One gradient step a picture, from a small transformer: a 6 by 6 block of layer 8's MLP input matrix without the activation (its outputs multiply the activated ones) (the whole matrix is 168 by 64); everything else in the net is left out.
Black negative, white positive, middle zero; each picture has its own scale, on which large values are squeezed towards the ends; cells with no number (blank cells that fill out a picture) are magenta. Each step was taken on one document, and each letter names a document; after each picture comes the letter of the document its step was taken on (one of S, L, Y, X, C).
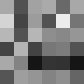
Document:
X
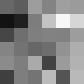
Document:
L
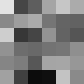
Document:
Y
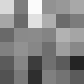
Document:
X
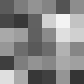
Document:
L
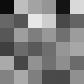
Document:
L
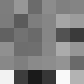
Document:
Y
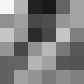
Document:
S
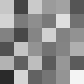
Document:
S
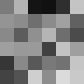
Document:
S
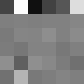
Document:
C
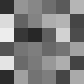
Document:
L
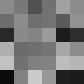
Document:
Y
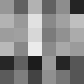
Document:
X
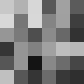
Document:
X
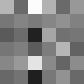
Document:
X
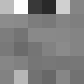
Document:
C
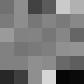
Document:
Y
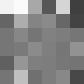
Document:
C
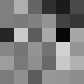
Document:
S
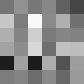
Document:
X
